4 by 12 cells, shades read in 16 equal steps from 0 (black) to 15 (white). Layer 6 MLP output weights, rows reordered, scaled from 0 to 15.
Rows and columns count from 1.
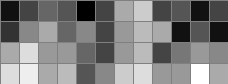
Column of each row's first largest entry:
8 8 2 11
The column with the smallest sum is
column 5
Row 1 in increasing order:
0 1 1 4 4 4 4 5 5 6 10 12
